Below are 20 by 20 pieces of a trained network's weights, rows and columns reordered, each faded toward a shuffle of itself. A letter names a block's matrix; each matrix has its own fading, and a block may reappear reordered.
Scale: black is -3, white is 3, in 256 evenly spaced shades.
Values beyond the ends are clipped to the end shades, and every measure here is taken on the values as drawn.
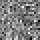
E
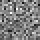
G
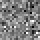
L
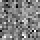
E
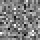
G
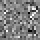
L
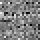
E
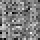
E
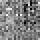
E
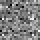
E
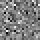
L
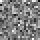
G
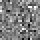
L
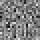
L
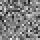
G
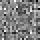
E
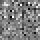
E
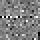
L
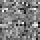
E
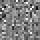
L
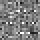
E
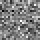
G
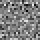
G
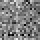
E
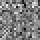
E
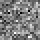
G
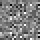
L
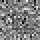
G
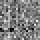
E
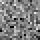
G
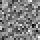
G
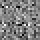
E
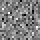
G
